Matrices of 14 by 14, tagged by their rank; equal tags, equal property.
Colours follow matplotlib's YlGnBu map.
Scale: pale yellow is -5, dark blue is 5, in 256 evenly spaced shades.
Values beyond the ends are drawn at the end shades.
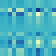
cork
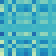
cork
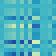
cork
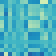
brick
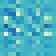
brick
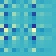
cork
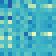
brick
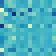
brick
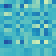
brick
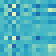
brick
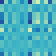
cork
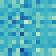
brick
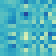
brick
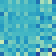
brick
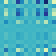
cork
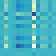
cork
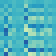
brick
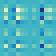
cork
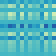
cork
